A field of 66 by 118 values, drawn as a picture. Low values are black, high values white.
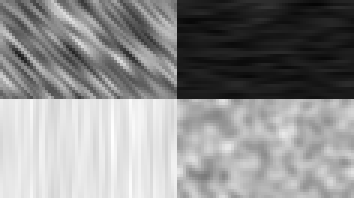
The table splits into 2 rows of 2 panels. Panel 1,1: middling, slanting down to the right, strong in contrast. Panel 1,2: very low, streaked across, faint in contrast. Panel 2,1: very high, streaked downward, faint in contrast. Panel 2,2: high, blotchy.
